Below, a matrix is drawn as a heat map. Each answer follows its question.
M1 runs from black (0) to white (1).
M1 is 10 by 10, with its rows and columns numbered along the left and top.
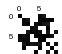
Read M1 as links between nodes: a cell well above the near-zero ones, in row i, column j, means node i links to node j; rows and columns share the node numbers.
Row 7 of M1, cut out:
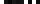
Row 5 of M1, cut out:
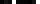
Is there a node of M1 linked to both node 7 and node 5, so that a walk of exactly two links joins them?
no
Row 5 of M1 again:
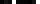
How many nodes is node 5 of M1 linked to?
2
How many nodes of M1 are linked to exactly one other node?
0
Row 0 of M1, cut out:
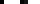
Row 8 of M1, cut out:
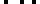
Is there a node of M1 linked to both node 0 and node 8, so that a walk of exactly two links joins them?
yes
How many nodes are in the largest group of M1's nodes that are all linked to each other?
5
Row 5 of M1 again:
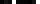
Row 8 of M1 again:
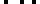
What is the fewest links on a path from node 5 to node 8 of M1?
2
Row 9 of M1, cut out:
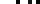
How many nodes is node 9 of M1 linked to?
7
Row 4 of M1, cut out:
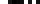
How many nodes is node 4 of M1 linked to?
4
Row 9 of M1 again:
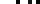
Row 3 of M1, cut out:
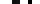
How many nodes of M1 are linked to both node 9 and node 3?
6
